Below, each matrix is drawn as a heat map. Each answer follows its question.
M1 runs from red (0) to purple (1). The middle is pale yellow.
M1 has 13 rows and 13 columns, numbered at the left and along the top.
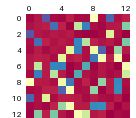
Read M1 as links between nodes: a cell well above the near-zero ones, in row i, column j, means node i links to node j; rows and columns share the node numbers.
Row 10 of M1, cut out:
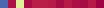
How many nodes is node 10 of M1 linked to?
2
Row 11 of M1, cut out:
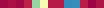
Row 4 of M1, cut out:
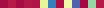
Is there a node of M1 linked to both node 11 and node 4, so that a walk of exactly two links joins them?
yes
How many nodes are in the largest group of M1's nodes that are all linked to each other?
5
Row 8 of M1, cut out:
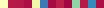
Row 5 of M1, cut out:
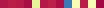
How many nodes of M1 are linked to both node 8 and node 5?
3
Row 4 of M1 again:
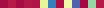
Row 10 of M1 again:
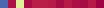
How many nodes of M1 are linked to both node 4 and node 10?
0
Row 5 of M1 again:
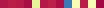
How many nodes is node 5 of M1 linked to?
4
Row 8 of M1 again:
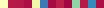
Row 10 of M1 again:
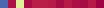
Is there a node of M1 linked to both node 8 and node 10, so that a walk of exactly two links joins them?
yes
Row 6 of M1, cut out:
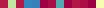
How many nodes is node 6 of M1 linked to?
5
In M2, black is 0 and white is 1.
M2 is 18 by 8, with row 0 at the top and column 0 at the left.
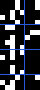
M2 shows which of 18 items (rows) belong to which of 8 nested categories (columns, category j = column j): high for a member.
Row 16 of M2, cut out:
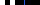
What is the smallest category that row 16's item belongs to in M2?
0
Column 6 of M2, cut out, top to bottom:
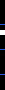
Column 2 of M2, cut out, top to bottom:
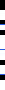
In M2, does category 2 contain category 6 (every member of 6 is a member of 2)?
no
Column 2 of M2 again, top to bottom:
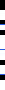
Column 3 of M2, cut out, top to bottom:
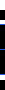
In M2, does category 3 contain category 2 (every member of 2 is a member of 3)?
no
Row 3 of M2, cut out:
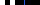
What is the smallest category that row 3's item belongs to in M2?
0
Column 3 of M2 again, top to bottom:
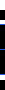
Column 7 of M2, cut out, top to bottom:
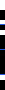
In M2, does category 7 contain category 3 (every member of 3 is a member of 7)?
yes
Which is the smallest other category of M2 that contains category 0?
2
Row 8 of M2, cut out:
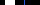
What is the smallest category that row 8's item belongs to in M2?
1
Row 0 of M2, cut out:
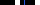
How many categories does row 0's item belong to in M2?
2
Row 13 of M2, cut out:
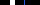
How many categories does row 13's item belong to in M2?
1
